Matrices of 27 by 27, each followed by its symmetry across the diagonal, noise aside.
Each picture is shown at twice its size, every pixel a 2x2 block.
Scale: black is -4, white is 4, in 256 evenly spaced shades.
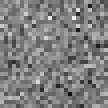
neither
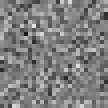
antisymmetric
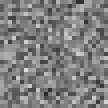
neither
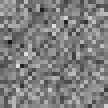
symmetric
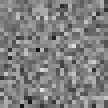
neither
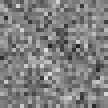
antisymmetric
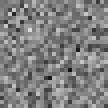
symmetric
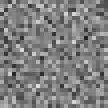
antisymmetric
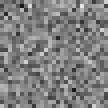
neither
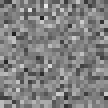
neither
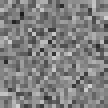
symmetric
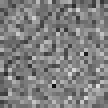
symmetric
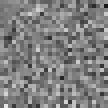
antisymmetric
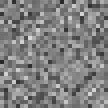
symmetric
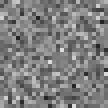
symmetric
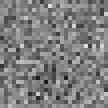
neither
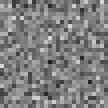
neither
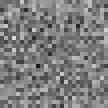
neither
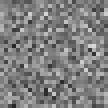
antisymmetric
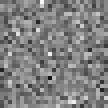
neither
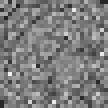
symmetric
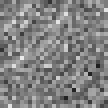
symmetric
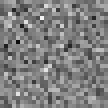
antisymmetric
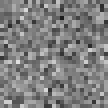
antisymmetric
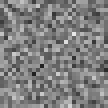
antisymmetric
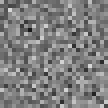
symmetric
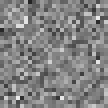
symmetric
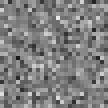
antisymmetric
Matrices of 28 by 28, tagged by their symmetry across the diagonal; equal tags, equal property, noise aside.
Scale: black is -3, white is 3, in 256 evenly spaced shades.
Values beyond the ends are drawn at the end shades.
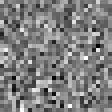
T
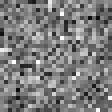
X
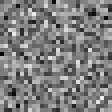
X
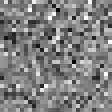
T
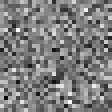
T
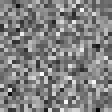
T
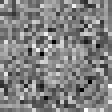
X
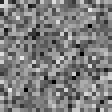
X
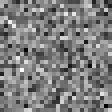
T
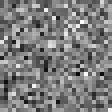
T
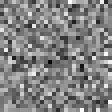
T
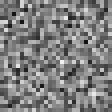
X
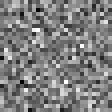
T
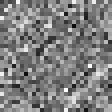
X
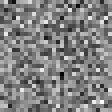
T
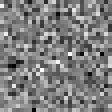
T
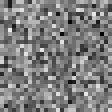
T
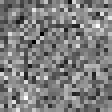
X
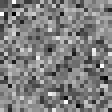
X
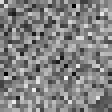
X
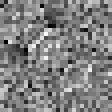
X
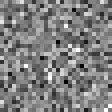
X
